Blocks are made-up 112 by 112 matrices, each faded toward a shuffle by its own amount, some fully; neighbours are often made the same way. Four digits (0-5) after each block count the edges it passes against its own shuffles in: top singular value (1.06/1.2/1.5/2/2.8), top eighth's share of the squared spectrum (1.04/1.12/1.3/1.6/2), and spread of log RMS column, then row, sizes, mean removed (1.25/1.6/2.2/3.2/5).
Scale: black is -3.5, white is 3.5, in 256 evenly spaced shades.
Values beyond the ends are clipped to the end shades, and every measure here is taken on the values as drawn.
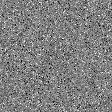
0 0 0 0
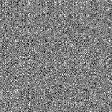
4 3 2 2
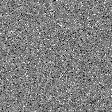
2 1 0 0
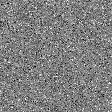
1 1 0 0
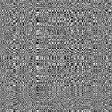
5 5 4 4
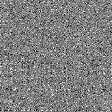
4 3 1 2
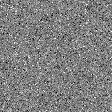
2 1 0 0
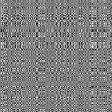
5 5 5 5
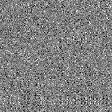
4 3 1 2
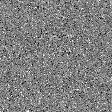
2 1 0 0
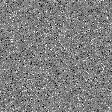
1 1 0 0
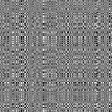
5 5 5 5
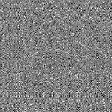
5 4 3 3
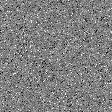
2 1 0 0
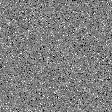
2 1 0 0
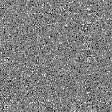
4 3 1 1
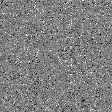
0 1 1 0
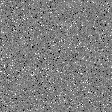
0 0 0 0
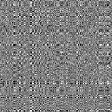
5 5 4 4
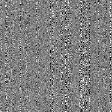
2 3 4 0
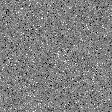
0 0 0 0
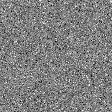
0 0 0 0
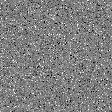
2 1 0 1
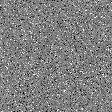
2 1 0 0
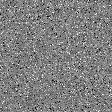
0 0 0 0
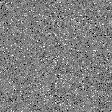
3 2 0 0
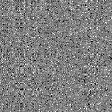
4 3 2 2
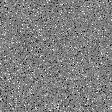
2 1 0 0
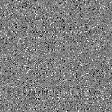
4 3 2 2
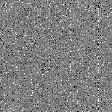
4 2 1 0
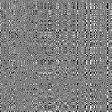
5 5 4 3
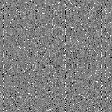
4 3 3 1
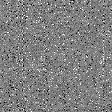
4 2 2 0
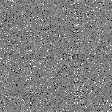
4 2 1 0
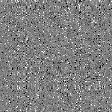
4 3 2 1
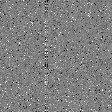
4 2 1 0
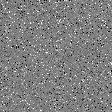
2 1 0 0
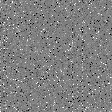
3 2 1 0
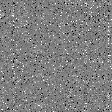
3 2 2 1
